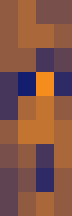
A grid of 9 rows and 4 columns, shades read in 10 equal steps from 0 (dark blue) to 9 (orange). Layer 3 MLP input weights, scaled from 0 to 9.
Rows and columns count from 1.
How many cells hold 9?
1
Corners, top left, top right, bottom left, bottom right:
5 4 3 5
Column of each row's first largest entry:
2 2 1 3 3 2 4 4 3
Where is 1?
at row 4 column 4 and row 8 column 3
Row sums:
19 22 15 12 20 25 17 13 19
